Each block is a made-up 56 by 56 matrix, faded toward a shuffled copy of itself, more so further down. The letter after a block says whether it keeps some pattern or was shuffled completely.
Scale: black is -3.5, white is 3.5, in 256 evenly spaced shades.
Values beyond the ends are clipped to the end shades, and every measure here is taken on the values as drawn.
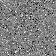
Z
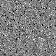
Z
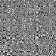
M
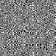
M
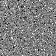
Z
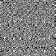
M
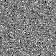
Z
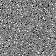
Z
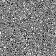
Z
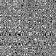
M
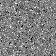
Z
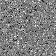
Z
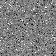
Z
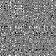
M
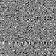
M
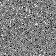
Z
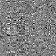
M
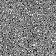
Z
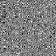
M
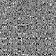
M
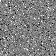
Z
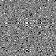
M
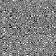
M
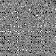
M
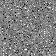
Z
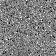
Z
